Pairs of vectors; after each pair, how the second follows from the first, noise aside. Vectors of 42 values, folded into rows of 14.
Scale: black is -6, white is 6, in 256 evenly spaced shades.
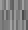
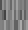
reversed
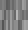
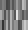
scaled up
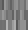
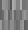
reversed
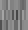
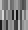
scaled up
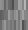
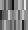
scaled up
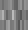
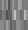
reversed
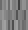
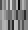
scaled up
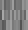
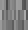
reversed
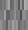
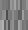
reversed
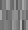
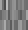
reversed
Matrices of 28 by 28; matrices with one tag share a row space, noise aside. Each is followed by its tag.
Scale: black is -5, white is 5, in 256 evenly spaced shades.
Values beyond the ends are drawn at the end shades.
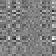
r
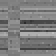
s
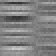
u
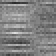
u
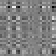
r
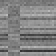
s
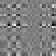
r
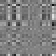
r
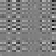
r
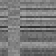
s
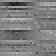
u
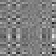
r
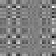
r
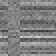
s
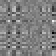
r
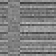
s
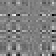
r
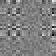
r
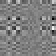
r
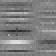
u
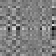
r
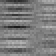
u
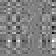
r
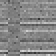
s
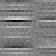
u
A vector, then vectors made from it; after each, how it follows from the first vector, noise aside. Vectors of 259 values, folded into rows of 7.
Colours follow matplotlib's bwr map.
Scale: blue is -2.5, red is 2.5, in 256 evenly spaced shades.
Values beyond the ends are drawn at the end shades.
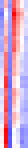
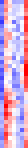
wrapped around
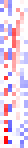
partly zeroed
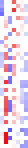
partly zeroed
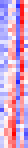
reversed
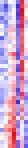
reversed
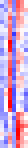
wrapped around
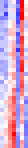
reversed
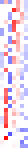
partly zeroed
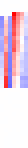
partly zeroed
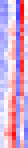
reversed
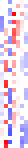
partly zeroed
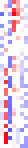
partly zeroed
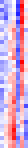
reversed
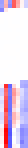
partly zeroed
